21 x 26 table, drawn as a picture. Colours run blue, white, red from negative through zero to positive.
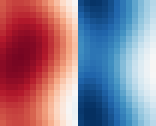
Seam: vertical, 50% of the way across, the left part higher. Average level on the scale: 50%. Ninth with the highest average: middle left. Lone odd cells: none.
